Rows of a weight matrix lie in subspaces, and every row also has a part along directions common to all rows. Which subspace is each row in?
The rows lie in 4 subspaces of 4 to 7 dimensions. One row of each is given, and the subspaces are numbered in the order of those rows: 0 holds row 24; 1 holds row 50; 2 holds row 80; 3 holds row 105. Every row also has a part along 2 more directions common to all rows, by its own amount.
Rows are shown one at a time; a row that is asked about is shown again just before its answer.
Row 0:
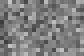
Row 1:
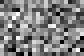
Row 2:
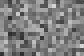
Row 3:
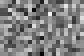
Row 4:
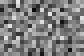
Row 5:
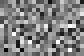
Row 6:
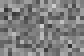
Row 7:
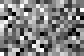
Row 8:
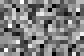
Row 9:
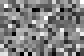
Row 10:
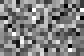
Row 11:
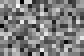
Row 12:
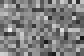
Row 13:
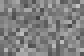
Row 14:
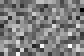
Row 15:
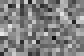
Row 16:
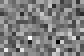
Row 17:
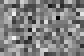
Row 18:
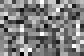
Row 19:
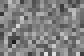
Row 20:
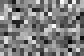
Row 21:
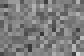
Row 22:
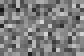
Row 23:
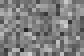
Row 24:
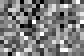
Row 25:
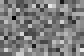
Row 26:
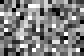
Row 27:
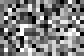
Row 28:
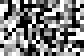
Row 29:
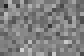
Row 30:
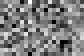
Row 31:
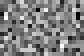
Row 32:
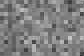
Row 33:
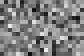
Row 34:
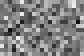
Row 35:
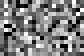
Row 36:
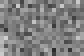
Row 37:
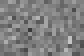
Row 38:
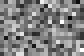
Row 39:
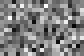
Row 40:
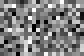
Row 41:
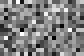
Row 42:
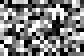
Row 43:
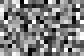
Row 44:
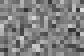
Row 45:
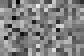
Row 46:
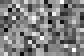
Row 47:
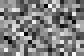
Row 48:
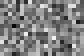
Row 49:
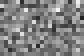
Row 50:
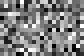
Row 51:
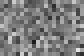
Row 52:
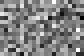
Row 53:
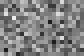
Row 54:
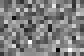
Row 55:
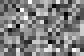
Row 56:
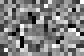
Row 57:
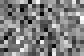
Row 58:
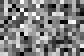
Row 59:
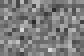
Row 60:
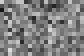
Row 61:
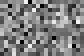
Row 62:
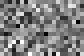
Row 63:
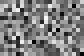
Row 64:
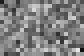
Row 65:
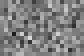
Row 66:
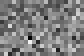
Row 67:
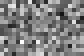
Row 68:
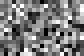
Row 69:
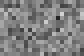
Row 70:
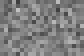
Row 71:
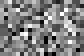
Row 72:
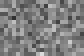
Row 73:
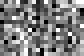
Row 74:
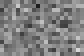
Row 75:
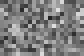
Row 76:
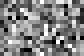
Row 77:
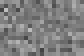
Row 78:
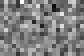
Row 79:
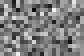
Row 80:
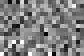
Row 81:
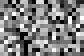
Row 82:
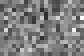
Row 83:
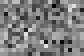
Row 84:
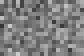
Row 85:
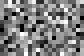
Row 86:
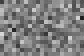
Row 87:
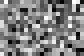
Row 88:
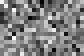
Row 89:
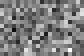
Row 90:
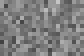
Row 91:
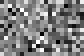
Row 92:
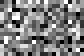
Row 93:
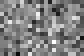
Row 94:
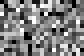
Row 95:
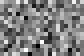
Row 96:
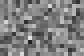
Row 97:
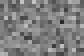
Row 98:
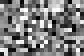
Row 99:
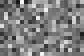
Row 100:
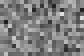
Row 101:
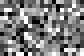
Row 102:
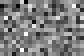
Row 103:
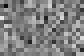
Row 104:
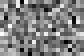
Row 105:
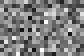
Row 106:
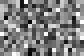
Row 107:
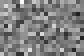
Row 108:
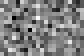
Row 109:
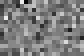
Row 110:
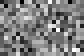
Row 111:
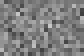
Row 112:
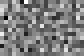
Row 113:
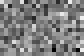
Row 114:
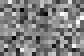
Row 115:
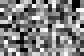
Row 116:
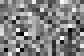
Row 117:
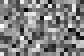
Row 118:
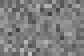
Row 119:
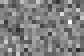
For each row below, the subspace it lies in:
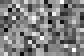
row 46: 0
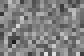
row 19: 2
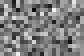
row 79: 1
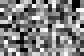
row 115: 3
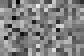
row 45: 3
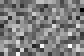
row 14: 0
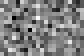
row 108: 3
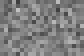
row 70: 1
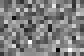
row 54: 0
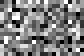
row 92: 1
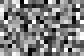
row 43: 2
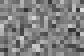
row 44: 0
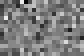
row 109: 2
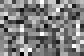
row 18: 1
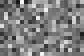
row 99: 2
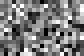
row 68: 0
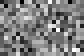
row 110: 1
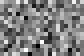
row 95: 2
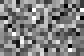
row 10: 0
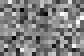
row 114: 1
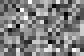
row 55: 1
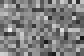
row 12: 1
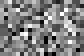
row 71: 3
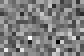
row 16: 0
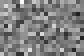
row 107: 1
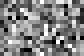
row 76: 0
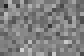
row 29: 2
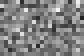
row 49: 3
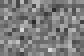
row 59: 0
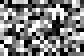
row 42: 3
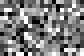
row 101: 1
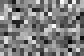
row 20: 1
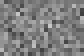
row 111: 3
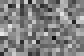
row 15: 2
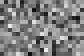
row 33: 0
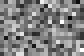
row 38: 0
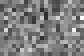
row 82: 0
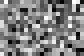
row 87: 0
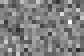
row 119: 3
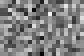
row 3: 0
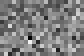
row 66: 0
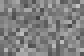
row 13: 0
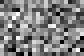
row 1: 1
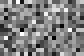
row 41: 3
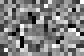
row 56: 0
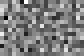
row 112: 2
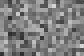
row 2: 3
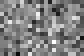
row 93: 1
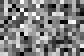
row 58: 0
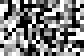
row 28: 2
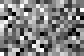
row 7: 0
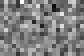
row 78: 0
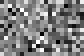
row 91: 0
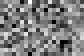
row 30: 2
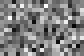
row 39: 0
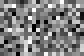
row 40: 3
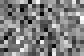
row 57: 2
